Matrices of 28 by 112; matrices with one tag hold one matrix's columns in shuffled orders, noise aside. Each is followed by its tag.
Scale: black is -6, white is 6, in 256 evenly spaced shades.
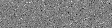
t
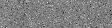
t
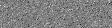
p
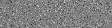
p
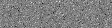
t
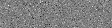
p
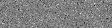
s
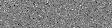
p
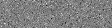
s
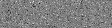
t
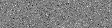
p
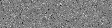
s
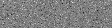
t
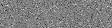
p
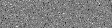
s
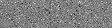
t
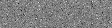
t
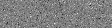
s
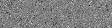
s
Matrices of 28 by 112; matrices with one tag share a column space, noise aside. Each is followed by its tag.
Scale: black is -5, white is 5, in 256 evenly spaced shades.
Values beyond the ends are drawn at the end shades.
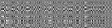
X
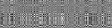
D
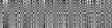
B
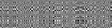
X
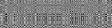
D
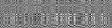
D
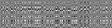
X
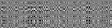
X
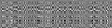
X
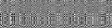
D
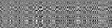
X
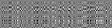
X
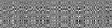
X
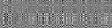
D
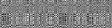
D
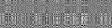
D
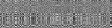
D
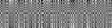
B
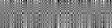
B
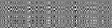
X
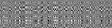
X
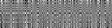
B
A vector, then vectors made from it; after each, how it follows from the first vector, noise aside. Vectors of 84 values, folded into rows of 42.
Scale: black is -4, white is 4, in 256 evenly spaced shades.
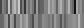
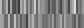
negated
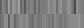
shrunk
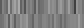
shrunk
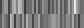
sign-scrambled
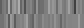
shrunk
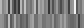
negated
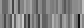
wrapped around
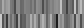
wrapped around
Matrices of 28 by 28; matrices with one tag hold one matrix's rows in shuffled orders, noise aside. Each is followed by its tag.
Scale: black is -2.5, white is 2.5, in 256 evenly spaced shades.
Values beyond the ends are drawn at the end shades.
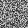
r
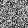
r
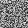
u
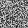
r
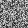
r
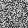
u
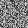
r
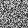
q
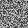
q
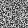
r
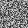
q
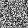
u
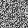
r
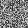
r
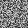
q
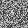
q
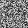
u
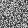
q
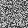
u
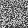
u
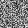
r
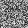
u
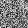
r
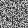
r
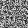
u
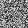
u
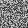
q
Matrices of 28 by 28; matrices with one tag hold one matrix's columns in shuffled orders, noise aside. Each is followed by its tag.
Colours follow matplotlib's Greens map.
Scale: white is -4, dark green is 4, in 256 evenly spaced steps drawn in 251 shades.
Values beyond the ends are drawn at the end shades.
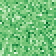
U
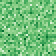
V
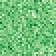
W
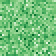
V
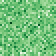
W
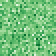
V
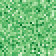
W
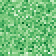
W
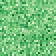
V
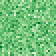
W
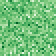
W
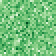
U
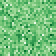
V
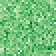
U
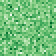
U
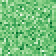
U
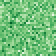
U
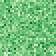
W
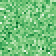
U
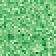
V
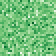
W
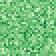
U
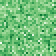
V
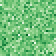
V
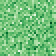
U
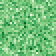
U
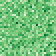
W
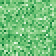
V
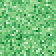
V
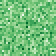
U
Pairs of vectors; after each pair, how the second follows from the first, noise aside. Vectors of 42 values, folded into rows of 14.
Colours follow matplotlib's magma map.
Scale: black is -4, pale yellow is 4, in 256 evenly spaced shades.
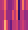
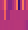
partly zeroed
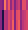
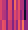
reversed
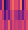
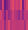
shrunk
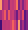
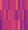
shrunk
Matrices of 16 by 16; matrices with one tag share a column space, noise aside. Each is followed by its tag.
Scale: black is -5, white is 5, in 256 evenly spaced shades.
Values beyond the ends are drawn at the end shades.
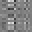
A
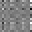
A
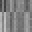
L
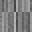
L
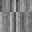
L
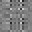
A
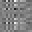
A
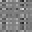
A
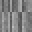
L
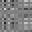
A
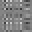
A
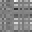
A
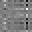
A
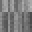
L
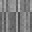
L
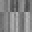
L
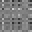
A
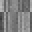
L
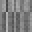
L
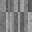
L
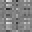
A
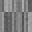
L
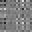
A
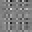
A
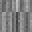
L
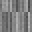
L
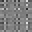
A
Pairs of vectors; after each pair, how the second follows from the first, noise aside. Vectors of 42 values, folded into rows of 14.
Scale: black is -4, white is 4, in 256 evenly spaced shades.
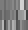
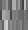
reversed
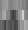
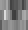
reversed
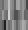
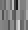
shuffled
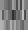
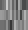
shuffled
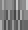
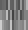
reversed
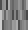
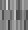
shuffled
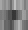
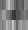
reversed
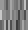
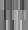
shuffled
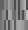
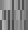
reversed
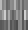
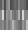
reversed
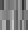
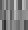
reversed
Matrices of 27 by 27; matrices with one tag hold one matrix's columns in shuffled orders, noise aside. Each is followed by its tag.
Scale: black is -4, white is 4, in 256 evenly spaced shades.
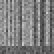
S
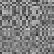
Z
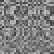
Z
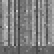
S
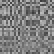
Z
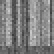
S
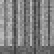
S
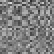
Z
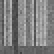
S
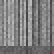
S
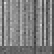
S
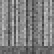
S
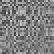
Z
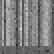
S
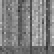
S
